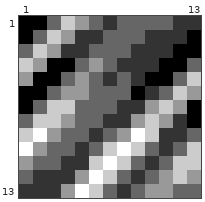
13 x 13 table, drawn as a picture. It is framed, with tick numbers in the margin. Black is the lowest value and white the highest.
Streaks slant up to the right. On average the colour sits 40% of the way up the scale. The bottom middle is the ninth with the highest average.
